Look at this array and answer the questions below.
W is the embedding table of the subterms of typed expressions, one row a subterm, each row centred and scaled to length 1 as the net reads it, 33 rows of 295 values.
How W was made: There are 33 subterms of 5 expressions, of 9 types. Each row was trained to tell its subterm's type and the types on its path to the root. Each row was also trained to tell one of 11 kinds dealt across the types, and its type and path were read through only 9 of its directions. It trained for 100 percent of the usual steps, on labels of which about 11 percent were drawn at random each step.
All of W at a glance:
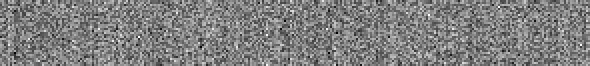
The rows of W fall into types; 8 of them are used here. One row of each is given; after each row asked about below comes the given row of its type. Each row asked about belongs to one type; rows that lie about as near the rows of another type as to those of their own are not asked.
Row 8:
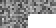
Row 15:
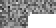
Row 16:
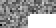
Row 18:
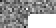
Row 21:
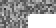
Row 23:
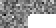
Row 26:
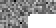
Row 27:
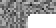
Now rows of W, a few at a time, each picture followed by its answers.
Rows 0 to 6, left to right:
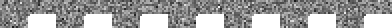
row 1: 16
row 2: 26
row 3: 21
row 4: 15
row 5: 8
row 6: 27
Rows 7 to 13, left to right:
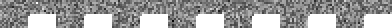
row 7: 27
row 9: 16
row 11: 27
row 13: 21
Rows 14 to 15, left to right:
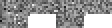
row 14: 8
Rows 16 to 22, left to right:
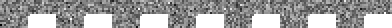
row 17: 21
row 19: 16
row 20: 27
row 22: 18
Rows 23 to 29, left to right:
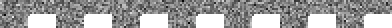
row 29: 8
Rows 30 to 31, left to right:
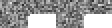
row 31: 8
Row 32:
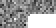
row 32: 16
